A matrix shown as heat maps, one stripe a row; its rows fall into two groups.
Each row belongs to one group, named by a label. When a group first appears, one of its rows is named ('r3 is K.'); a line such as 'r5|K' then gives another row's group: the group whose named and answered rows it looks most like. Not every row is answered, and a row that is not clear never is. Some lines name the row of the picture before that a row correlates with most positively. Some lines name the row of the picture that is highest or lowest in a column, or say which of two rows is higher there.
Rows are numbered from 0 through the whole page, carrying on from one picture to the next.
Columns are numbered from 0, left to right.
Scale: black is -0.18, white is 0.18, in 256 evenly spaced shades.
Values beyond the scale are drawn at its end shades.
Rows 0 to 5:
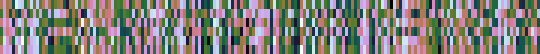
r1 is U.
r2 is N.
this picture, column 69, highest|3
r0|N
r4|N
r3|U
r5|N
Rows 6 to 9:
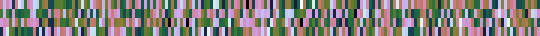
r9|U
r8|N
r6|N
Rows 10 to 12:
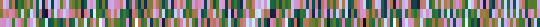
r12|N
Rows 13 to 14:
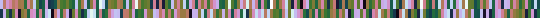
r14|U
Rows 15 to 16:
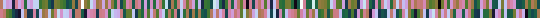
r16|U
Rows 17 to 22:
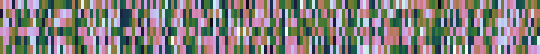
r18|U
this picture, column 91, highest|17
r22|U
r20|N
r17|N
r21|U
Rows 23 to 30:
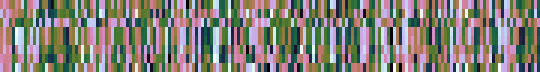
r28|N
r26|N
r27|N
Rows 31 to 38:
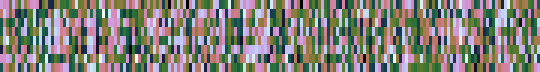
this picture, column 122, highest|32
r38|U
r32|U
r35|U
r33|U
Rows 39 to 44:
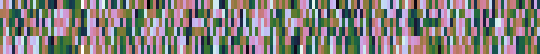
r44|N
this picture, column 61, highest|43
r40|U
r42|U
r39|N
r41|U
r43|N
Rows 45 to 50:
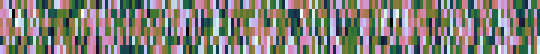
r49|U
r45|U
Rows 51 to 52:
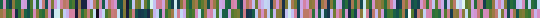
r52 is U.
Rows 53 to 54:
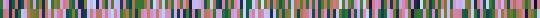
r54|U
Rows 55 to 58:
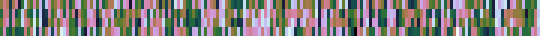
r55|U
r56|U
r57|U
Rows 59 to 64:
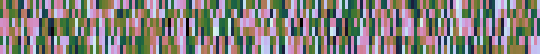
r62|N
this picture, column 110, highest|62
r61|N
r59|U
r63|U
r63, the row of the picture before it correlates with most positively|58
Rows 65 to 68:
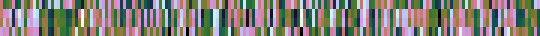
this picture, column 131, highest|68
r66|N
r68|N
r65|U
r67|N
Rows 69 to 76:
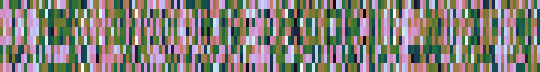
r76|N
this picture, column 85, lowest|69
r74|U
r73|N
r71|N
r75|U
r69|U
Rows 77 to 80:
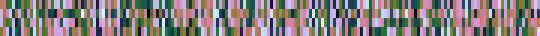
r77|U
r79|U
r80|U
